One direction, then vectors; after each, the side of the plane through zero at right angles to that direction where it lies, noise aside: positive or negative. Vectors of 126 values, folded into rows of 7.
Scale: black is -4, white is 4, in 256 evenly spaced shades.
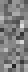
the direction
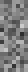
positive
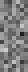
positive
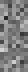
positive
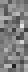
positive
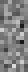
negative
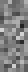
negative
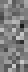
negative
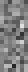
positive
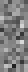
positive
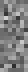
positive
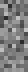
negative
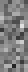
positive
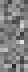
positive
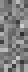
positive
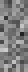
positive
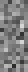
positive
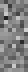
negative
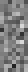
positive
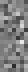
positive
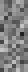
positive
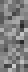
negative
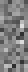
positive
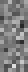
negative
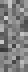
negative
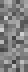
negative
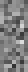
positive
